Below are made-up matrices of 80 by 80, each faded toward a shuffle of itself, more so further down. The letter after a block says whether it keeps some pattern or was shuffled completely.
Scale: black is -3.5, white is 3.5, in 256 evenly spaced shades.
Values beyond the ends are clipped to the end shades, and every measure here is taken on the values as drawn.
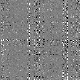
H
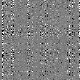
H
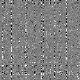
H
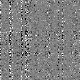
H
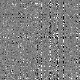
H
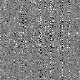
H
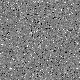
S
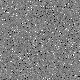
S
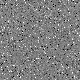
S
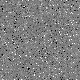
S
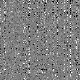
H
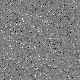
S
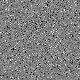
S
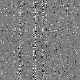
H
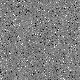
S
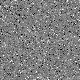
S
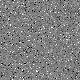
S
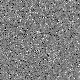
S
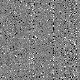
H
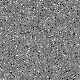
S
